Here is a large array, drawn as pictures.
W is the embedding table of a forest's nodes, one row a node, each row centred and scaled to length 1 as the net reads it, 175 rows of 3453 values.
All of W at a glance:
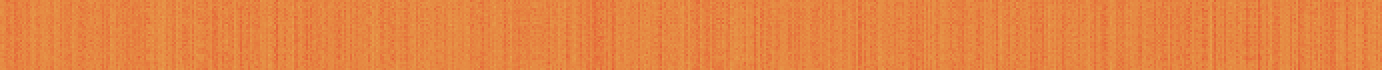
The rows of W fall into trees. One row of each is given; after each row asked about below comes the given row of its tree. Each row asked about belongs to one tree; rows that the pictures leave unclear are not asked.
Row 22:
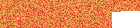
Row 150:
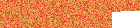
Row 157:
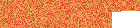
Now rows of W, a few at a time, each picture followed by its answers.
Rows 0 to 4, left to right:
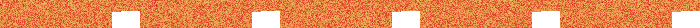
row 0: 22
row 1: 150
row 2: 157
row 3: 22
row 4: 22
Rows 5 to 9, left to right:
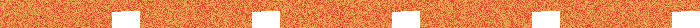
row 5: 150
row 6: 157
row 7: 150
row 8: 157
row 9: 157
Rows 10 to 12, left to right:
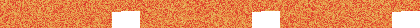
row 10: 150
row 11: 157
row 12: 22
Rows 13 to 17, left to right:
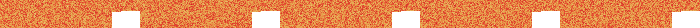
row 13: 157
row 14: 22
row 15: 157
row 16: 157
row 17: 157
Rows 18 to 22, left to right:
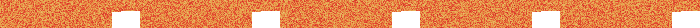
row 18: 157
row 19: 22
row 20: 22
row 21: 22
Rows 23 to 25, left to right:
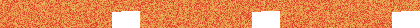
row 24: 157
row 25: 22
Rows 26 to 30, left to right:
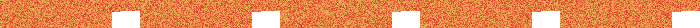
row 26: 150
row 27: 150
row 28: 22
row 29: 157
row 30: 157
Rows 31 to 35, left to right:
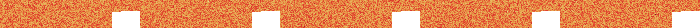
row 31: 22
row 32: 150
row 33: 22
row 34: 22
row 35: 150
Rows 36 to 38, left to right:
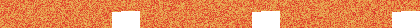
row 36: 157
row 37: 22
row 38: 22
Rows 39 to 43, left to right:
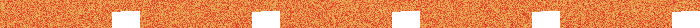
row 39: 150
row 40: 22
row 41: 22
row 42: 157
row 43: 22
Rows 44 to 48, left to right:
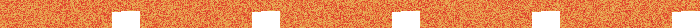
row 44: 157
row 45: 157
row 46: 150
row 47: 157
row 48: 157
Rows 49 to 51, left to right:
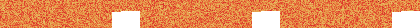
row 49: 150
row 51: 157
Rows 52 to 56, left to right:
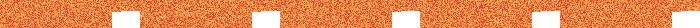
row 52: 22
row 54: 157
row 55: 150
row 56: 157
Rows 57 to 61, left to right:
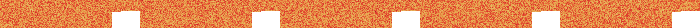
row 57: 157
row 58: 157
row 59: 157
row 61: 22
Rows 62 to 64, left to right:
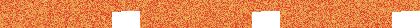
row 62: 157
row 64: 22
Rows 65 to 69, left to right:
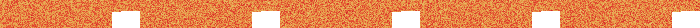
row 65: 22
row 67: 157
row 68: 22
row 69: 22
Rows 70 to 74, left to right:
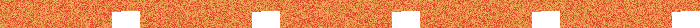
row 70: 157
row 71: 22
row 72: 22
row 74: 150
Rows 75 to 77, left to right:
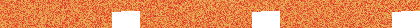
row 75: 157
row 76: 22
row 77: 150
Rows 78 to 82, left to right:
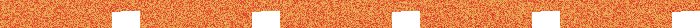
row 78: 150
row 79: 157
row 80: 22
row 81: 22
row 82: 150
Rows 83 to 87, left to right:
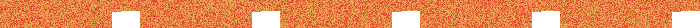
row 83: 22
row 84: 22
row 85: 157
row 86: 157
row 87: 157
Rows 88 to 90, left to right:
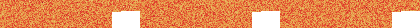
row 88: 22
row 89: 22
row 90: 157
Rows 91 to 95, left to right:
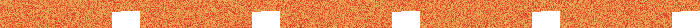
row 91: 22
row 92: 22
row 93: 22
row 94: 157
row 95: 157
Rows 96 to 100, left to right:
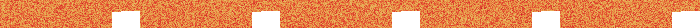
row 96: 150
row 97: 22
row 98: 22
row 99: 157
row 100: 22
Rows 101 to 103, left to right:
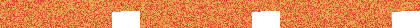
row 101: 22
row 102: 150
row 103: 22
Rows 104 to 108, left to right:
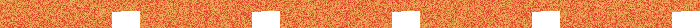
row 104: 22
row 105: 157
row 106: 157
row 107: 157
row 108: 22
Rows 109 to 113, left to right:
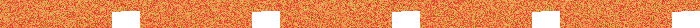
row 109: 22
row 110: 22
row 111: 22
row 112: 22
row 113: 150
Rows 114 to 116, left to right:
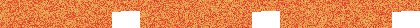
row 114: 22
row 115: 22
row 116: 157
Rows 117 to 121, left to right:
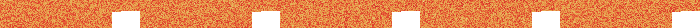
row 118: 22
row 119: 157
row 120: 157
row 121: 150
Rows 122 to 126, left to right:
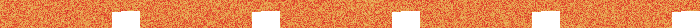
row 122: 157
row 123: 22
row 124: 22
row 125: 157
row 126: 157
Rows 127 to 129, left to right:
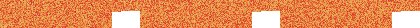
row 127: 157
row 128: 22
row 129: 22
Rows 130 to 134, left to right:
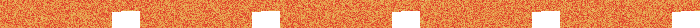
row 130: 157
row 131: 157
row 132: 22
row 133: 150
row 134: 150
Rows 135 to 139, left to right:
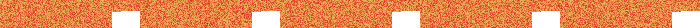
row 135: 22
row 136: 157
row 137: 22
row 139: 22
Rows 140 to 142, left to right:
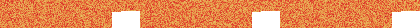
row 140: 157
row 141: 22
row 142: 157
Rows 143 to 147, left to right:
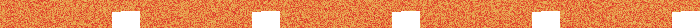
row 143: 22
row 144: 22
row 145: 22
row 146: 22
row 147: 22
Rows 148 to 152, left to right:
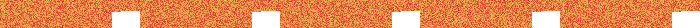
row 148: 150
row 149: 22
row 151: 157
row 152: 22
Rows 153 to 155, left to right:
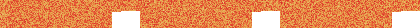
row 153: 22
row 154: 157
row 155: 157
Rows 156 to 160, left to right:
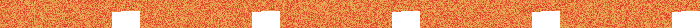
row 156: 157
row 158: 22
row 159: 150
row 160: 157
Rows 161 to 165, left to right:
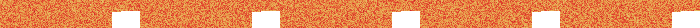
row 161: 22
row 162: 157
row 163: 22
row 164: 157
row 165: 150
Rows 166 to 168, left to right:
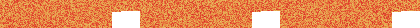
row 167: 150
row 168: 157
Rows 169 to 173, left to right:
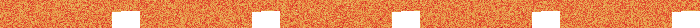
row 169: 22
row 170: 157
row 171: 150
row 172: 22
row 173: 157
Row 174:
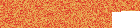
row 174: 157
